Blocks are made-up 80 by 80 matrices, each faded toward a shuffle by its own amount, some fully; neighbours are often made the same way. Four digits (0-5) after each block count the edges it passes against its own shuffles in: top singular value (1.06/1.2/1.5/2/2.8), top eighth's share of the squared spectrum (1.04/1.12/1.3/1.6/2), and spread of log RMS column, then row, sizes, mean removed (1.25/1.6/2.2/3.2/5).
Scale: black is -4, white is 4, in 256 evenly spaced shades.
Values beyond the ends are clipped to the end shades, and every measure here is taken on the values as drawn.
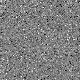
2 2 0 1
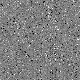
2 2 0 0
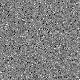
3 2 0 1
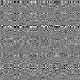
5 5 3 4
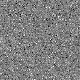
3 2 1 1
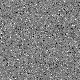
0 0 0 0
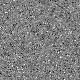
1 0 0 0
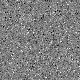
0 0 0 0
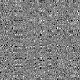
4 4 2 2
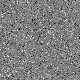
0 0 0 0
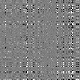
5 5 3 3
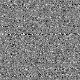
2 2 0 3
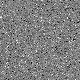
0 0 0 0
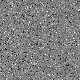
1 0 0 0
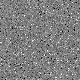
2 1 0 0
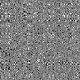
4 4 2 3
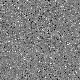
0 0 0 0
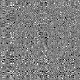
4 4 2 2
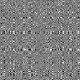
5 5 3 3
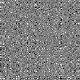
4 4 2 2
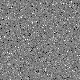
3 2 0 0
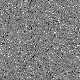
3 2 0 0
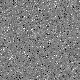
1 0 0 0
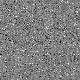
3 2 0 1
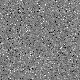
2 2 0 0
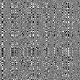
5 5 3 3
